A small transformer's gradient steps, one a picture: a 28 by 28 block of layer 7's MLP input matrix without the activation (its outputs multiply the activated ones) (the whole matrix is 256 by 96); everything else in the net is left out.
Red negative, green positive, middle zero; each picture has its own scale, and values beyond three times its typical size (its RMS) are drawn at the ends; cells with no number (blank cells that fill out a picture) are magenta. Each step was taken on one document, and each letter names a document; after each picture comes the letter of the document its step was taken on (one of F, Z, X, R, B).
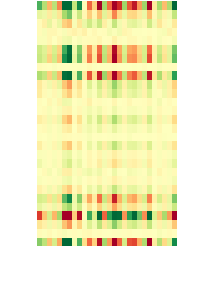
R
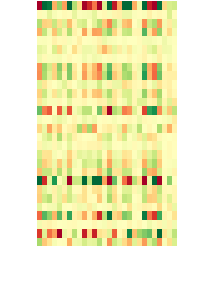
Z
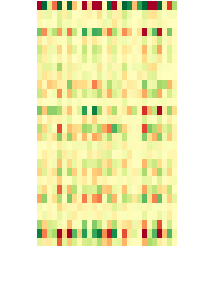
Z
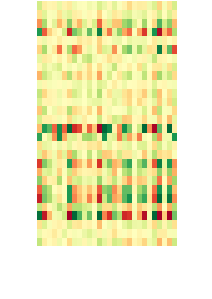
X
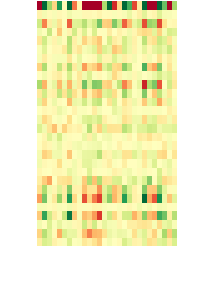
Z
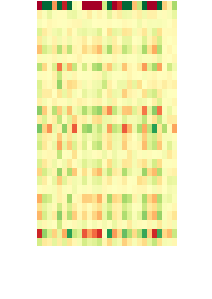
Z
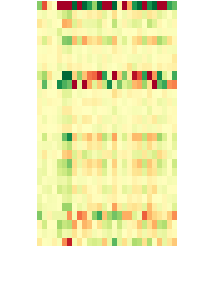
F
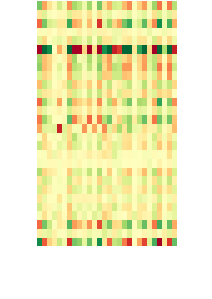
X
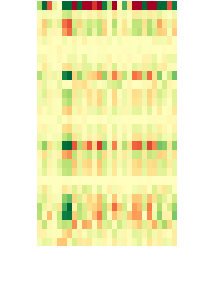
F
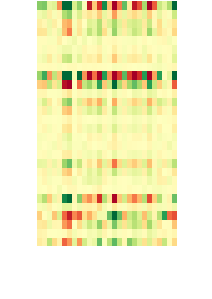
R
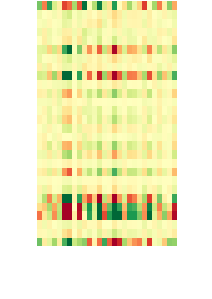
R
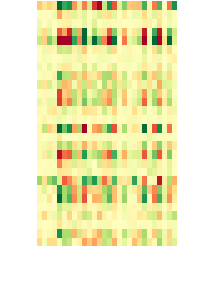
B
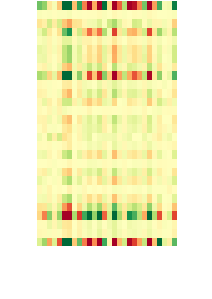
R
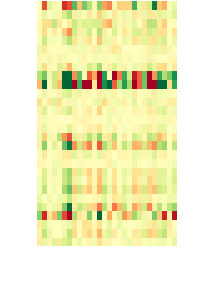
F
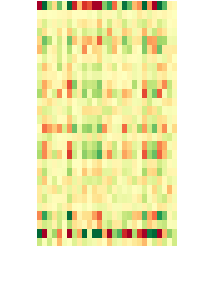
Z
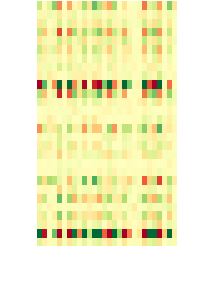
Z
